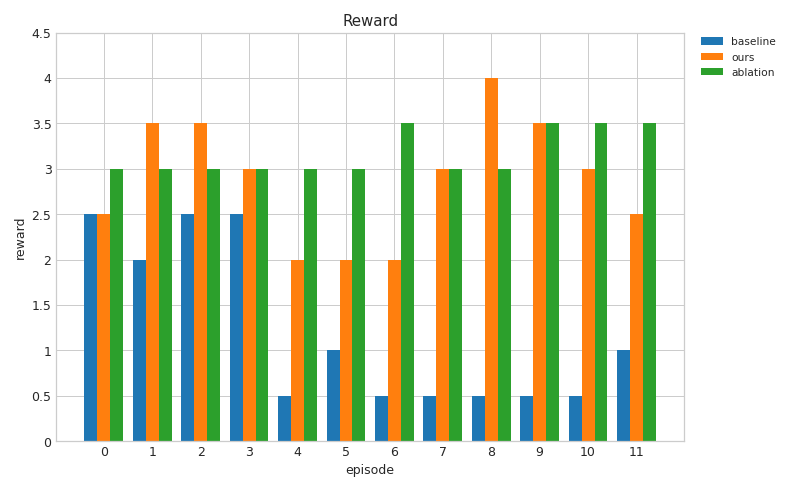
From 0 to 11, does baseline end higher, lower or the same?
lower
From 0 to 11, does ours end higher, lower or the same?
the same
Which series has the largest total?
ablation
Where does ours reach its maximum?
8
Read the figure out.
Title: Reward
x-axis: episode, ticks 0 1 2 3 4 5 6 7 8 9 10 11
y-axis: reward, ticks 0 0.5 1 1.5 2 2.5 3 3.5 4 4.5
Legend: baseline, ours, ablation
Values:
baseline: 2.5 2 2.5 2.5 0.5 1 0.5 0.5 0.5 0.5 0.5 1
ours: 2.5 3.5 3.5 3 2 2 2 3 4 3.5 3 2.5
ablation: 3 3 3 3 3 3 3.5 3 3 3.5 3.5 3.5
